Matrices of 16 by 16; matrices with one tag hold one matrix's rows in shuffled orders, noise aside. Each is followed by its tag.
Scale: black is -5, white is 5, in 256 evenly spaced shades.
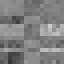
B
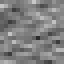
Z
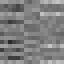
B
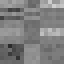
B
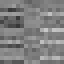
B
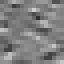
Z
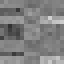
B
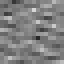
Z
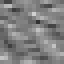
Z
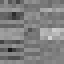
B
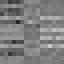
B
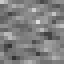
Z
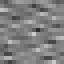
Z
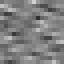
Z
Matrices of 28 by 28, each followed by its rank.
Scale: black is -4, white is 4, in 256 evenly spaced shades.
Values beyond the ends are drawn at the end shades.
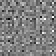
five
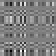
one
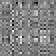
three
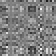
three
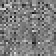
five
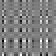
one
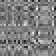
three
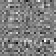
five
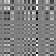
one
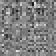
five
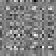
three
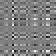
one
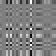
one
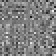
five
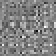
five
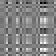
one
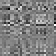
three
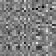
five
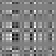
one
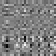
three
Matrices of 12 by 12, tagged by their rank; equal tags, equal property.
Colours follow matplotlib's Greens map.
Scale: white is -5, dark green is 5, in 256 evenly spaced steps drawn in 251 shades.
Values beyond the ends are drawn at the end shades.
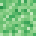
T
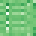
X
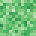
T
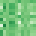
X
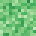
T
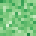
T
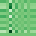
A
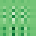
A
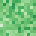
T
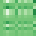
A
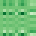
A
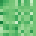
X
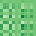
A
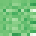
X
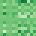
X
